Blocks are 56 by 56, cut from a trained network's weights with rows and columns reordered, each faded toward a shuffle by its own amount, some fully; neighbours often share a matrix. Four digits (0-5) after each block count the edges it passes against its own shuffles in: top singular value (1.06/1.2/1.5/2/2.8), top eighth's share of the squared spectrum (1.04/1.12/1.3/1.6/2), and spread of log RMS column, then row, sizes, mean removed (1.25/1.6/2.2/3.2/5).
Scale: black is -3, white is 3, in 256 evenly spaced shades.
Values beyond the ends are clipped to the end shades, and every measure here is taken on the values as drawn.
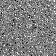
0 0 0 0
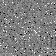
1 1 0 0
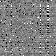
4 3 2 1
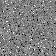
0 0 0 0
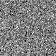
1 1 0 0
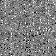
2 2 1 1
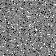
1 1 0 0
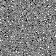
1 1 0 0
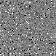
3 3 1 1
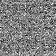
2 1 0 0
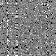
3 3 2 0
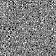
3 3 1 1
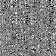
2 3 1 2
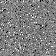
2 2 0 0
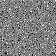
0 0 0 0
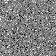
2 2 0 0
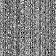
4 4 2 0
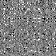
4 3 1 2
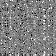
3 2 1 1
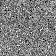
0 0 0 0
